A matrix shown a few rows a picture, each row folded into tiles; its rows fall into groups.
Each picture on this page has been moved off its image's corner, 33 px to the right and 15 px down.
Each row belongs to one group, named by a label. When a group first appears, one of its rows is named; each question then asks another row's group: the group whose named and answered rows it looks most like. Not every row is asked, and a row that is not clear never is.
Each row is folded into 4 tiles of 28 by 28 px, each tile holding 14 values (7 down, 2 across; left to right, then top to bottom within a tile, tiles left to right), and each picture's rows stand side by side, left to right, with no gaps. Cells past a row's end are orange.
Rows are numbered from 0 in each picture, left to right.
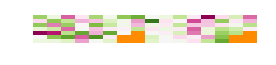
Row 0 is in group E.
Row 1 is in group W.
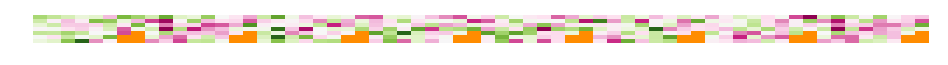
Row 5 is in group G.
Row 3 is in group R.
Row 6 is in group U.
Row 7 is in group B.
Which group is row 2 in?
W
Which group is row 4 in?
R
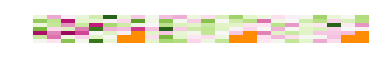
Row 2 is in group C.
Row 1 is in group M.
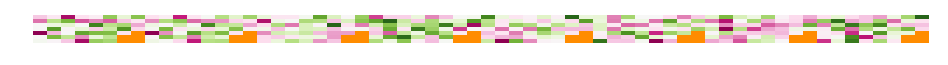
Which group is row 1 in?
E
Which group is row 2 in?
C
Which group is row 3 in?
M
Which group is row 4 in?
G
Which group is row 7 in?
M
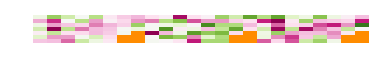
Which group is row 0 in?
B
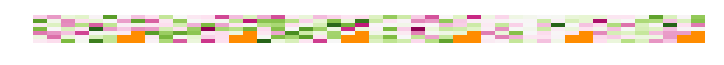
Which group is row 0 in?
G
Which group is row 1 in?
R
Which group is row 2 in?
M
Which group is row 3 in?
W
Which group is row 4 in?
C
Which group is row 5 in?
C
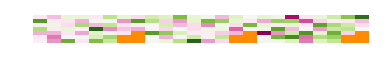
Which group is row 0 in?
G
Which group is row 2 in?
E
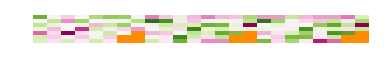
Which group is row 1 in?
M
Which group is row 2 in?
M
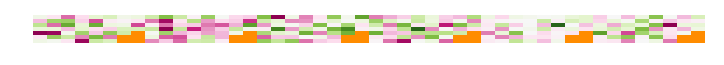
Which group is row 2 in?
M
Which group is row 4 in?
C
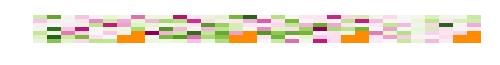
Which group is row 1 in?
E
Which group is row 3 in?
C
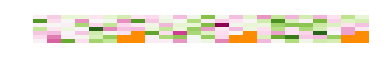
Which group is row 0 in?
G
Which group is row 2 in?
M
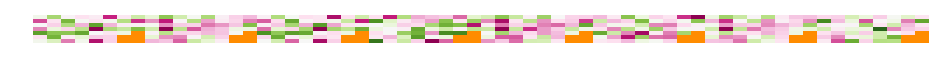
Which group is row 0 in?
R
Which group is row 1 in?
B
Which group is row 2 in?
R
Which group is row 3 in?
M
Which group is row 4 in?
B
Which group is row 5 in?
U
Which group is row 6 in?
B
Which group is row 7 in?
G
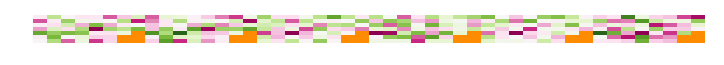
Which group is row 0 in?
R
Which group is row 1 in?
R
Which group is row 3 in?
E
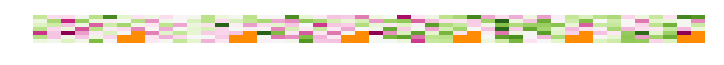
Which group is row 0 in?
G
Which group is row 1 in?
C
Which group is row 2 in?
U
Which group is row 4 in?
M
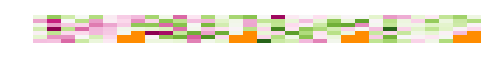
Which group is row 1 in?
E
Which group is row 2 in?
M
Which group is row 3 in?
M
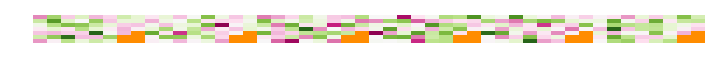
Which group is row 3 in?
E
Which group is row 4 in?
U
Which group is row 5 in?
M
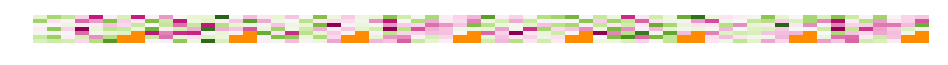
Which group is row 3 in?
B
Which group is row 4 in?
G
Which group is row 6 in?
C
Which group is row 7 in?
B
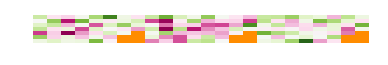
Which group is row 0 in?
G
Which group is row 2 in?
U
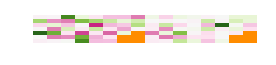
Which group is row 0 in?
U
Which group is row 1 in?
C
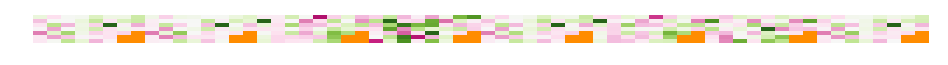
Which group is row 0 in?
C
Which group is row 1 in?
C
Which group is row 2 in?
W
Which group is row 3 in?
M
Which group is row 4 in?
C
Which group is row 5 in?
W
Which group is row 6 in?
G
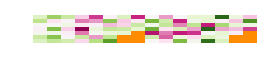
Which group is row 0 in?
W
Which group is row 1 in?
G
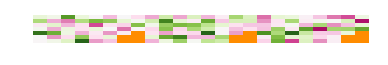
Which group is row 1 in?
M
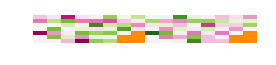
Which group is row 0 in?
E
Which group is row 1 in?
U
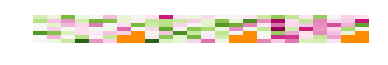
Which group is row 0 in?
U
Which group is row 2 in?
B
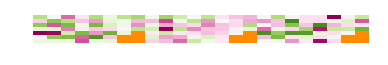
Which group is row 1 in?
B
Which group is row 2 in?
R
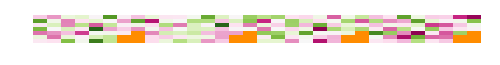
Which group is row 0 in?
G
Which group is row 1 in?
C
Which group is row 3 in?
U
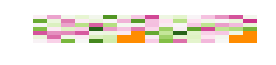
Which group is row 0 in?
G
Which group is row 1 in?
R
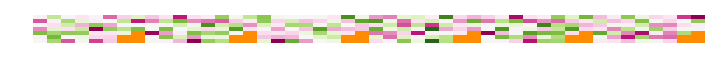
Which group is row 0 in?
R
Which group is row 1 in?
E
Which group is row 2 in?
G
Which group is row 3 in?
G
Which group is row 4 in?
E
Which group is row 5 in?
U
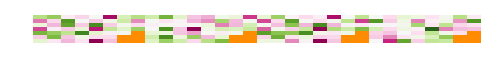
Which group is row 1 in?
W
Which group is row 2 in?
R
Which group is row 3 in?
G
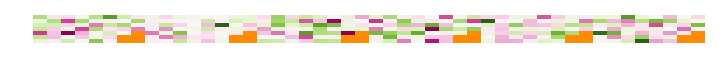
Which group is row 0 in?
G
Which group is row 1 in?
C
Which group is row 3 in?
R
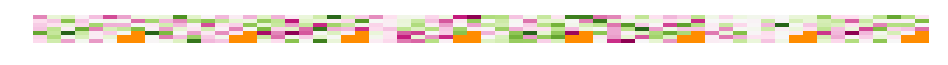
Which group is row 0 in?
R
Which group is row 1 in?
U
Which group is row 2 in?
G
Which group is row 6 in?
C
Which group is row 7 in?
G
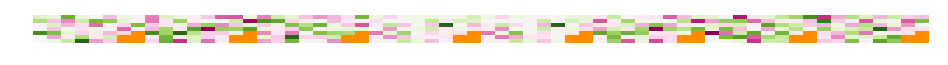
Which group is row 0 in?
U
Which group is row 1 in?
R
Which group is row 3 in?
C
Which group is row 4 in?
C
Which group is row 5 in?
R
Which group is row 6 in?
E
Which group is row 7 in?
G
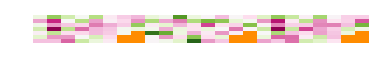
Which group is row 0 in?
B
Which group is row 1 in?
U
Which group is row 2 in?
B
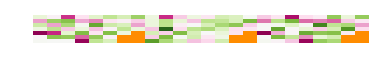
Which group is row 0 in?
E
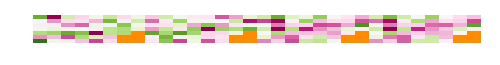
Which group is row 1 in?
R
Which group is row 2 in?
B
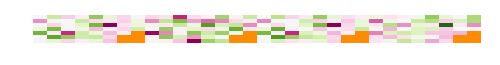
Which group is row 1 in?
E
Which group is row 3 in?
C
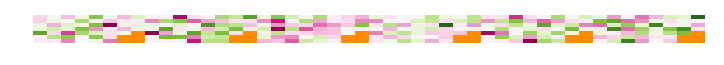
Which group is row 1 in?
E
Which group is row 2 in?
B
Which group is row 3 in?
C
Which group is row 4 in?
E
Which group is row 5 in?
M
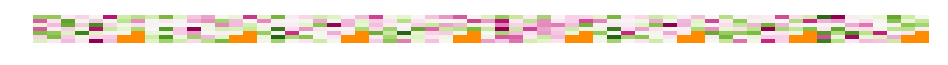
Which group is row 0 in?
R
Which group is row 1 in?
W
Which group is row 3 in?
R
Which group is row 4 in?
B
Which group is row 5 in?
W
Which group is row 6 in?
R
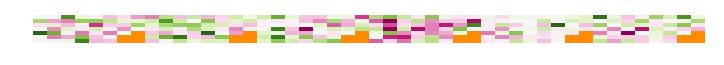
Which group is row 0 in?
U
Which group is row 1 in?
M
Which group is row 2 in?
W
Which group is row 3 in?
B
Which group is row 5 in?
G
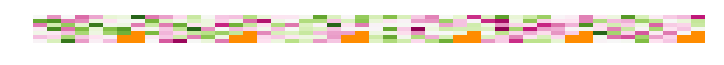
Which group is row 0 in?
M
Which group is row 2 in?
C
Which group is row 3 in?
W
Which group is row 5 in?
U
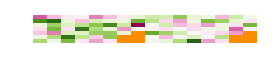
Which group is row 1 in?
U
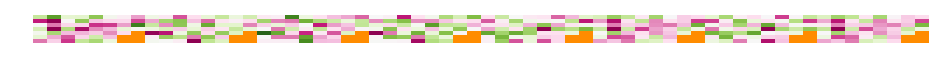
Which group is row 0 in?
B
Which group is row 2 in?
U
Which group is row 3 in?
E
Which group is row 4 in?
R
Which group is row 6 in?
R
